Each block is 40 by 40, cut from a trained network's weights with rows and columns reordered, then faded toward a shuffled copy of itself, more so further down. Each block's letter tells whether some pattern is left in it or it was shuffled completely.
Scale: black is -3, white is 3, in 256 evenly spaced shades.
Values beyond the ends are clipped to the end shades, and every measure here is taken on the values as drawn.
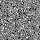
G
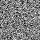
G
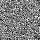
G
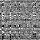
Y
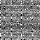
Y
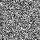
G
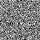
Y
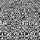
Y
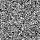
G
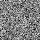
G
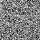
G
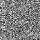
Y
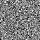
G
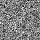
G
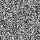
G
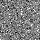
G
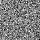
G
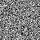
G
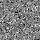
G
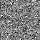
G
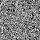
G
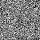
Y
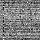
Y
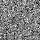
G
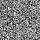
G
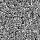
G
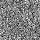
G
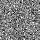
G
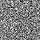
Y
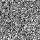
Y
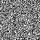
Y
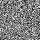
G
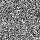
G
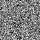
G
